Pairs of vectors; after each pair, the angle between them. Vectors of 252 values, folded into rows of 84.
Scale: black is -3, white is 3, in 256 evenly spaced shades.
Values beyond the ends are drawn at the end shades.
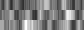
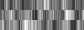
nearly parallel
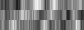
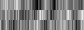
nearly opposite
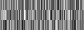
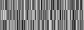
nearly parallel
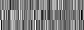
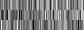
partly opposed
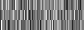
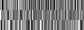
partly opposed
